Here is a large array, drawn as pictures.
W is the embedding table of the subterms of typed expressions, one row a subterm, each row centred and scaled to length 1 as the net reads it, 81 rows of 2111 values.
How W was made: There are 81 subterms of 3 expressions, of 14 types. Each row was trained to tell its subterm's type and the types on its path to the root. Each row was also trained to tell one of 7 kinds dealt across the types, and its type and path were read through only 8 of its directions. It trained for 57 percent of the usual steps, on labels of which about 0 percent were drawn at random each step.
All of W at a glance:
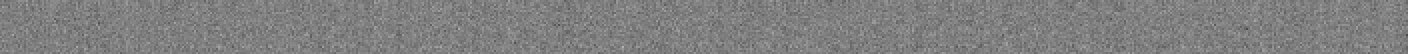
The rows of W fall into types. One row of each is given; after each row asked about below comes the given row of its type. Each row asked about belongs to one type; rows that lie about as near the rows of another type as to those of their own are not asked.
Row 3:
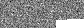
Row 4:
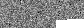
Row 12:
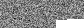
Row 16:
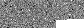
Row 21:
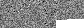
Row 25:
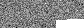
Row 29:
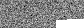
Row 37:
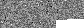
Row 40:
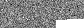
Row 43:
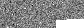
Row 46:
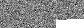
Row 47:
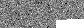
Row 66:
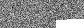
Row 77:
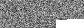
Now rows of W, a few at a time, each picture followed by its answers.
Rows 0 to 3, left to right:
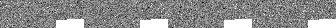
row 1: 47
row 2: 43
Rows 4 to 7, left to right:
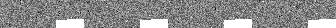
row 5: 77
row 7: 37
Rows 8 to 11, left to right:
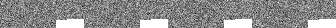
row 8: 4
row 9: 4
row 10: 16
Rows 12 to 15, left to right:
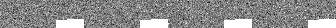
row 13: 37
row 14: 43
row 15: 25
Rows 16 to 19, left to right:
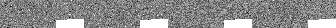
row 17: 21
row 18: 4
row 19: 16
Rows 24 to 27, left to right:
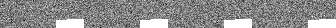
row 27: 3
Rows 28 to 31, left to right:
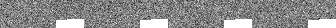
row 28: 3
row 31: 77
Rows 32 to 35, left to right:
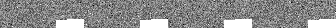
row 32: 12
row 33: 21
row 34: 40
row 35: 16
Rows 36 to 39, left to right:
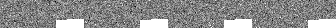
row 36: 77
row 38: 46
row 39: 43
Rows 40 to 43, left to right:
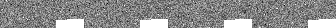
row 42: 3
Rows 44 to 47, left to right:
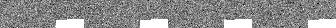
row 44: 3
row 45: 29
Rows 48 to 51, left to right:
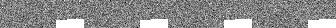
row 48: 4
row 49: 46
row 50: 43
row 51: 12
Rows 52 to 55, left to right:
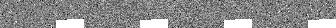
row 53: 29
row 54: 77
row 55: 25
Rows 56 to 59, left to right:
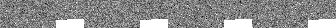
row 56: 16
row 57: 37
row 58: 4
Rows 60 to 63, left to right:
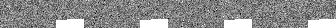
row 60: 29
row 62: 77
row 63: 3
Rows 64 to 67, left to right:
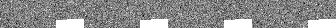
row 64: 40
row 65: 77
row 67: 43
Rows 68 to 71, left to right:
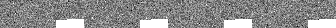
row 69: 16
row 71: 25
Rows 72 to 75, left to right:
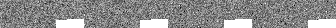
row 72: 16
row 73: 4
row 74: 29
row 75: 43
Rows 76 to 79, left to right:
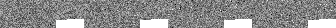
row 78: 29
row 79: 21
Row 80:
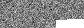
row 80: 3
